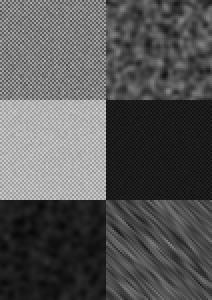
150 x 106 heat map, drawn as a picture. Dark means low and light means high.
It is made of 3 by 2 panels. Panel 1,1: middling, checkered, strong in contrast. Panel 1,2: low, blotchy. Panel 2,1: high, checkered. Panel 2,2: very low, checkered, faint in contrast. Panel 3,1: very low, blotchy, faint in contrast. Panel 3,2: low, slanting down to the right.
